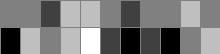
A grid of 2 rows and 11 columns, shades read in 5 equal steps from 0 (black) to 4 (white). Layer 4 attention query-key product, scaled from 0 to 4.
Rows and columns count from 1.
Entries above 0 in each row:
11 8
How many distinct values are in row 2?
5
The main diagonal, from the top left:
2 3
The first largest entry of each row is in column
4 5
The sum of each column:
2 5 3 6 7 3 1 3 2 5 5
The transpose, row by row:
2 0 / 2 3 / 1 2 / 3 3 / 3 4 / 2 1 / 1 0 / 2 1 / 2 0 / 3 2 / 2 3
